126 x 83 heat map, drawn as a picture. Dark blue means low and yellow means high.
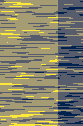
A vertical seam about 70% of the way across splits the table, and the left part is higher. Streaks run across, left to right. Overall the values sit about 50% of the way up the scale.
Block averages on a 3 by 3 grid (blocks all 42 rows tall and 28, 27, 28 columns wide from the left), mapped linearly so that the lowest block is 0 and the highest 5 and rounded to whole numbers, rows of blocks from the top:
541 / 440 / 440
